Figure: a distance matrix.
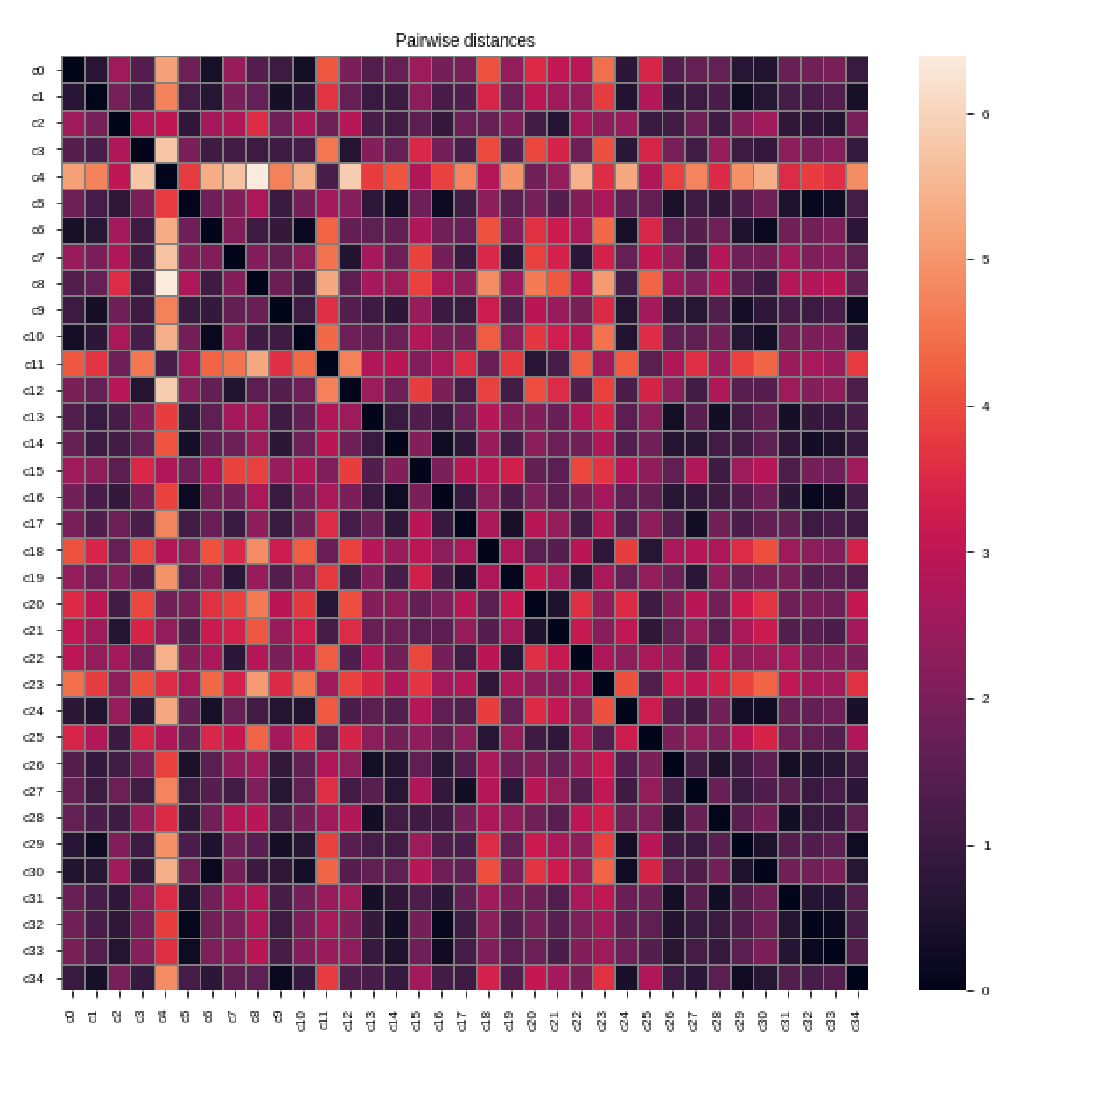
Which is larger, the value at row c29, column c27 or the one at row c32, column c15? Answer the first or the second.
the second
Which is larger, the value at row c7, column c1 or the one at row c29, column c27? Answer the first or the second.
the first
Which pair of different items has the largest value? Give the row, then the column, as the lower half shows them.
c8, c4
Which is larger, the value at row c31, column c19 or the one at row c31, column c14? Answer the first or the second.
the first
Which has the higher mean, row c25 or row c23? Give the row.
c23
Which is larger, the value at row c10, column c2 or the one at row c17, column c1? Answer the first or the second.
the first
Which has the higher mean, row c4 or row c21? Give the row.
c4
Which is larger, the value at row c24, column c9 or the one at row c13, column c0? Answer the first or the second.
the second
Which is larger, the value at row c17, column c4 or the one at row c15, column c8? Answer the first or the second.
the first
